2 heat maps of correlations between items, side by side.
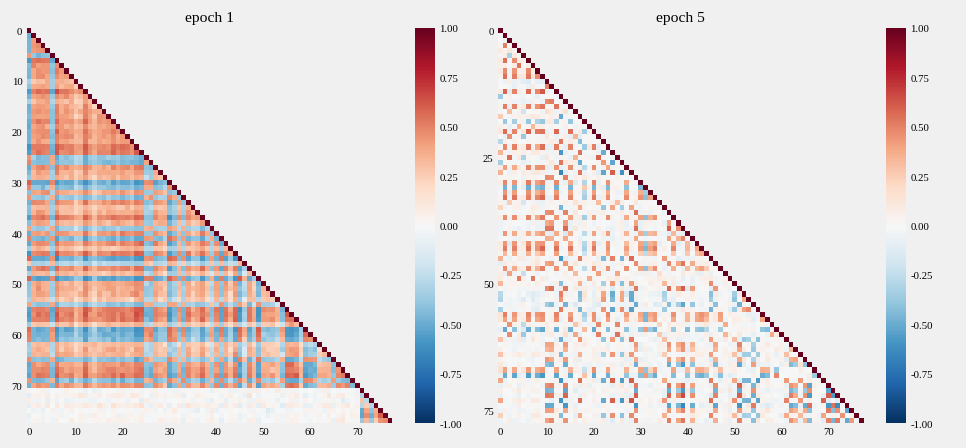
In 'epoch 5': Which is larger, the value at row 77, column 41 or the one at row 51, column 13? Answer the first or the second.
the first
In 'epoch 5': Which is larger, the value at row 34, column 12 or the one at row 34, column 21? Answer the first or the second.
the second
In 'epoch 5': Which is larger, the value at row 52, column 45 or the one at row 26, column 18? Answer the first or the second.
the second
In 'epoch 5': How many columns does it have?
78
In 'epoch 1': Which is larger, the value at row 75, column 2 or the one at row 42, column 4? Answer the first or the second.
the second
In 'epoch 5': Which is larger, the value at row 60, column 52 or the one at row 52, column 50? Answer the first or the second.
the first
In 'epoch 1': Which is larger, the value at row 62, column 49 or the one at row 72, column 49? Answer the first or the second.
the second
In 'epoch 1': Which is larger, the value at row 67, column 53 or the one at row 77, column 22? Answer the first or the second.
the first
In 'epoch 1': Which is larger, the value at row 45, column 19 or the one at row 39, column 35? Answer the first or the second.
the second
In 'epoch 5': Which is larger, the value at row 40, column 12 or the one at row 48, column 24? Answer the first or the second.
the first
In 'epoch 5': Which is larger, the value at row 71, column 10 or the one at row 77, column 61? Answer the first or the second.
the second
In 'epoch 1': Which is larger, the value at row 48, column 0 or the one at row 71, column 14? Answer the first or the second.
the second
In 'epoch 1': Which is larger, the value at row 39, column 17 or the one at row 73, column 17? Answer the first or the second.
the second
